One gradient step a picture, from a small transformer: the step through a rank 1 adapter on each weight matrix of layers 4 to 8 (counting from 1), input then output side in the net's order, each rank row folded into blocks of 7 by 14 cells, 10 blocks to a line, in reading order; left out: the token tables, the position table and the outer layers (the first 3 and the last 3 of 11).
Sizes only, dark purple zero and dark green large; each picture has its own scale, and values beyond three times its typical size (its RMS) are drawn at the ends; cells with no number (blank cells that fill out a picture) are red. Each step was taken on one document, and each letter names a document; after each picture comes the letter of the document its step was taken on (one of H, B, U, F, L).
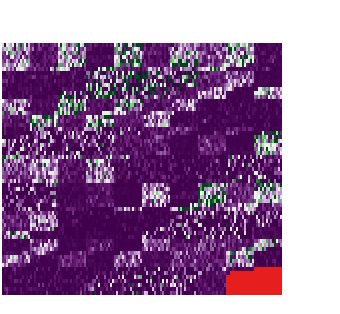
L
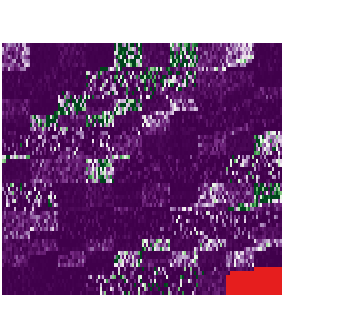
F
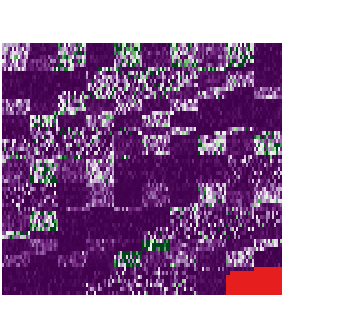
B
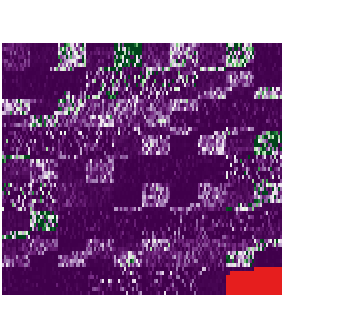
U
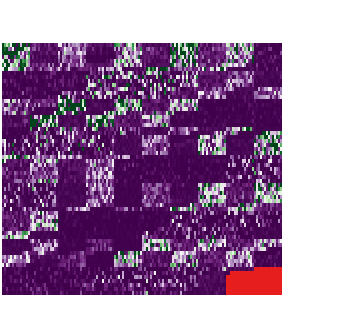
L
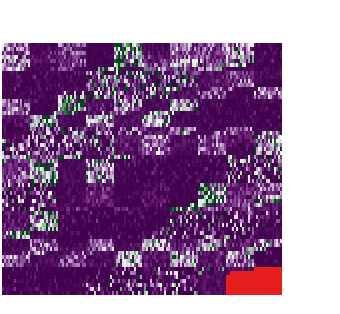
B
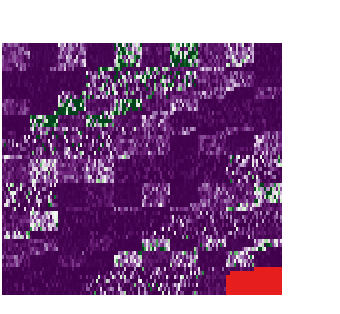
F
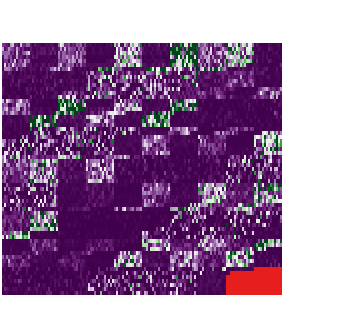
L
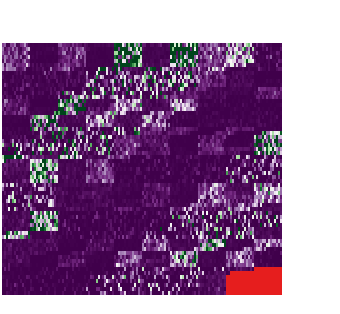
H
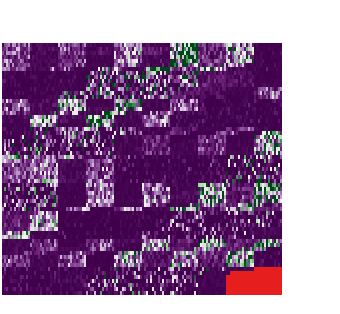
L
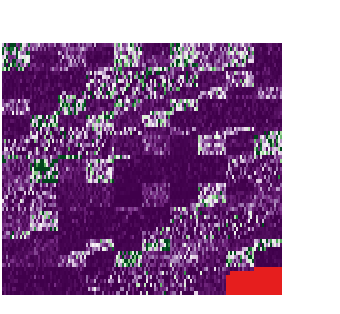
B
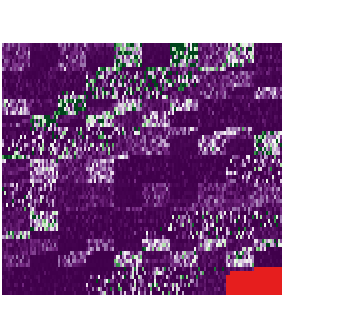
H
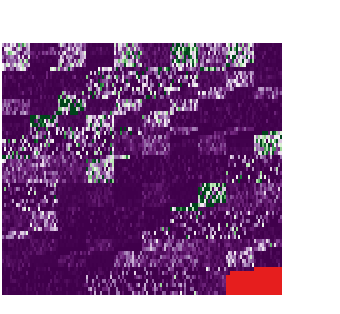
L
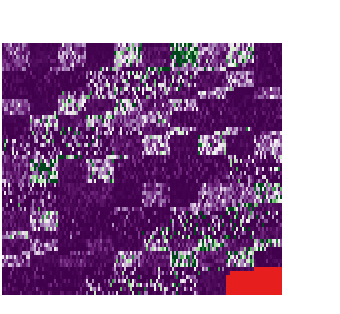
B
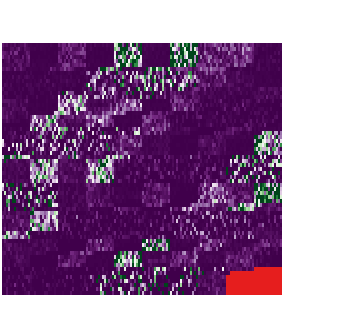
F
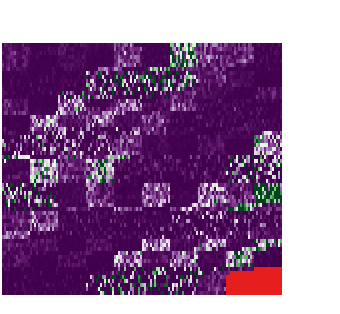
F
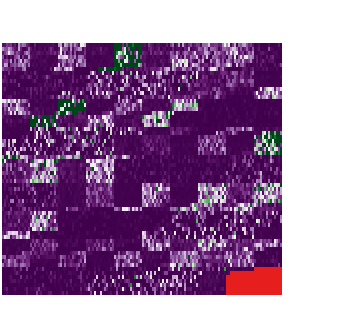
L
